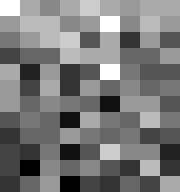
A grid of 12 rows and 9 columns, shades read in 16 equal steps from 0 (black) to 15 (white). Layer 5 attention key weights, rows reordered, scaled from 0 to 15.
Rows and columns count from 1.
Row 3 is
7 9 11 12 5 10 3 9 5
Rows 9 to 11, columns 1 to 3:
3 6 6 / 4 3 7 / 4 0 8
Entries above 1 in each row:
9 9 9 9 9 9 8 8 9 8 8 8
